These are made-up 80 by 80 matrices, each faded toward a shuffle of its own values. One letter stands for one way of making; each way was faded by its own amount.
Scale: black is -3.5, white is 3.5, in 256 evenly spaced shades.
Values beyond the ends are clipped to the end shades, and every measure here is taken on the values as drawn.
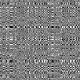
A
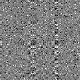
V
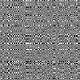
A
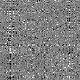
V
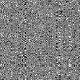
V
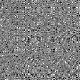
V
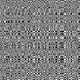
A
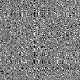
V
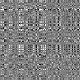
A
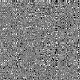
V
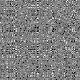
V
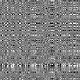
A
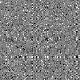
V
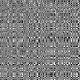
A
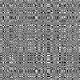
A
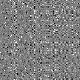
V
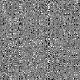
V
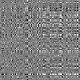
A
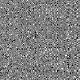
V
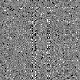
V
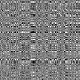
A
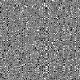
V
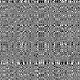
A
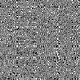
V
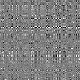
A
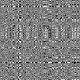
A
